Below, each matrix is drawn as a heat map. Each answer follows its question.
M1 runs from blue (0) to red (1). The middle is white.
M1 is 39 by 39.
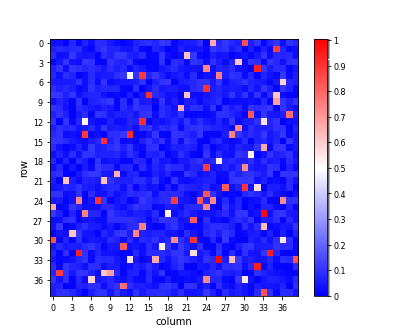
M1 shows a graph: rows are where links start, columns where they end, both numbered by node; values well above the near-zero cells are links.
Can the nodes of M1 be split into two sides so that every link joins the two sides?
no
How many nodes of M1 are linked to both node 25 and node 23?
1
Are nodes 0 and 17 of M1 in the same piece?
no
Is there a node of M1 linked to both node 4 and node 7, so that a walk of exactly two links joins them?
yes
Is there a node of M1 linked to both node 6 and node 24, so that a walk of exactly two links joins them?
yes
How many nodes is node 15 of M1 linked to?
1
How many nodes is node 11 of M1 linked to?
2
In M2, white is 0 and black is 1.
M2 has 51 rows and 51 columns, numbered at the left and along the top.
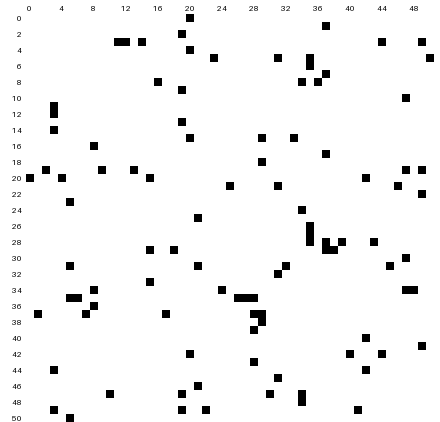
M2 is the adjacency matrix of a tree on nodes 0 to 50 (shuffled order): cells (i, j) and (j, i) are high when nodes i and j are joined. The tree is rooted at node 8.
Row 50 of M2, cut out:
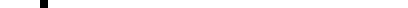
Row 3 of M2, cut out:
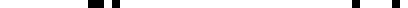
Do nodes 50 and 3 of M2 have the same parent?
no
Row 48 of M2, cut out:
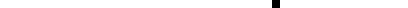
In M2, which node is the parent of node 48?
34
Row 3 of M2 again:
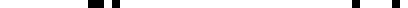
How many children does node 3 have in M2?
4
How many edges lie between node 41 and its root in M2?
5
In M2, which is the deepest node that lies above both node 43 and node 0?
20
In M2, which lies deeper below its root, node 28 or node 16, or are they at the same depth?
node 28
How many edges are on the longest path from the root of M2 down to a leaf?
17
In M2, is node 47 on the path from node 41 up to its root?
yes
